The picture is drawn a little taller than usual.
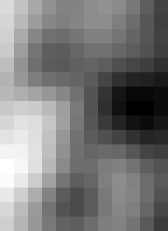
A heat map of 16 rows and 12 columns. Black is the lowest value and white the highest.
Lone odd cells: none. Stripes: none. Slope: up to the left. Calmest part: top middle. Ninth with the lowest average: middle right. Histogram: bell-shaped.
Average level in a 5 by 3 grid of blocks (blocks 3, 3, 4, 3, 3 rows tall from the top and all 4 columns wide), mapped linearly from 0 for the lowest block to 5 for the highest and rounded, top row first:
432 | 321 | 420 | 522 | 422
